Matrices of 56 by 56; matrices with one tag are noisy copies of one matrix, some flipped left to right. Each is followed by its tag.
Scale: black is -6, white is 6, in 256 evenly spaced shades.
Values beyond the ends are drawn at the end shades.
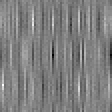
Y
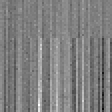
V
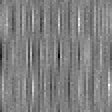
Y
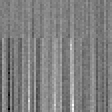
V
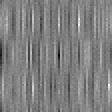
Y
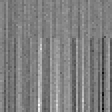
V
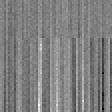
V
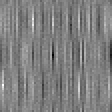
Y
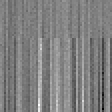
V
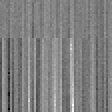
V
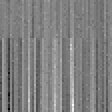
V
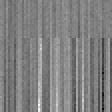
V
